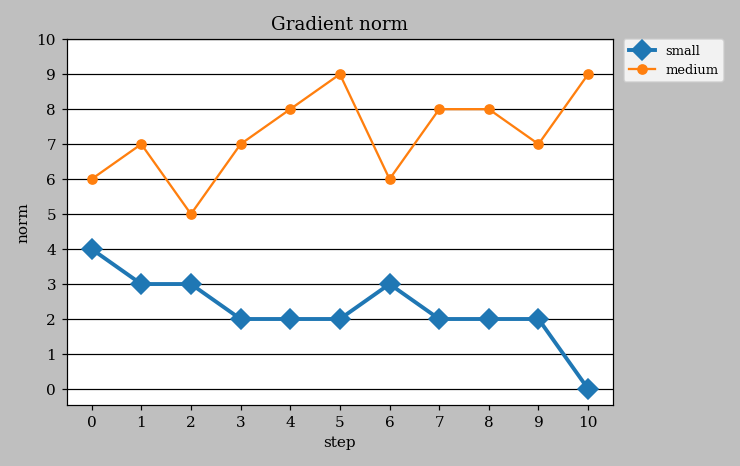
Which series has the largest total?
medium
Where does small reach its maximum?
0
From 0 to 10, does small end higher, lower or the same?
lower
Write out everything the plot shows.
Title: Gradient norm
x-axis: step, ticks 0 1 2 3 4 5 6 7 8 9 10
y-axis: norm, ticks 0 1 2 3 4 5 6 7 8 9 10
Legend: small, medium
Values:
small: 4 3 3 2 2 2 3 2 2 2 0
medium: 6 7 5 7 8 9 6 8 8 7 9
